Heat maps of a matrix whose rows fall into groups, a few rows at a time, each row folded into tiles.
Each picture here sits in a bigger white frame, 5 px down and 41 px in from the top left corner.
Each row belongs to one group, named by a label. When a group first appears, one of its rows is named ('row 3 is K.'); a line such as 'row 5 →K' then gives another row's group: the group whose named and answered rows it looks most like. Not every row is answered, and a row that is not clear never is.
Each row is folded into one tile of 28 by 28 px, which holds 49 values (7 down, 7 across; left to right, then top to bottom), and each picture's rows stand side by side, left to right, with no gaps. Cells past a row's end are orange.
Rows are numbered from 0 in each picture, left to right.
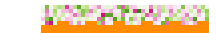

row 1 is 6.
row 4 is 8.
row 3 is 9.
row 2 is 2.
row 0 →6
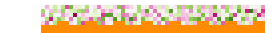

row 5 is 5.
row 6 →5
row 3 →2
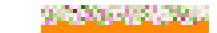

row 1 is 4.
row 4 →5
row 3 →5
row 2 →2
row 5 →8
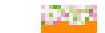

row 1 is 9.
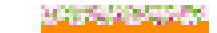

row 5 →6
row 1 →9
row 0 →2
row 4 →4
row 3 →8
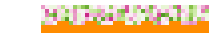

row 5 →6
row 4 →2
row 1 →4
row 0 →2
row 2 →2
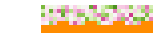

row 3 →5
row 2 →4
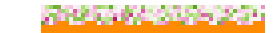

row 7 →6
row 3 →8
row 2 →4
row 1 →6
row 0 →4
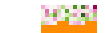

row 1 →6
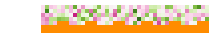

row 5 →4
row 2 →8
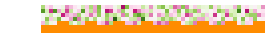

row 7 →9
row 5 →8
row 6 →8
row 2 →9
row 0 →9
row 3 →9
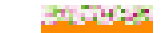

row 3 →5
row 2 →2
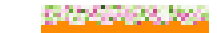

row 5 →8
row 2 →4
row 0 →6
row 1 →9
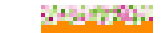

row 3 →5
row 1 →2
